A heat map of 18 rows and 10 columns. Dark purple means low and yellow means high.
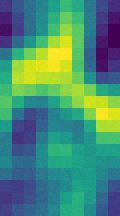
No overall slope runs across the table. Overall the values sit about 50% of the way up the scale. The top middle is the ninth with the highest average. No lone cell stands out from its neighbours. The top right is the ninth with the lowest average.
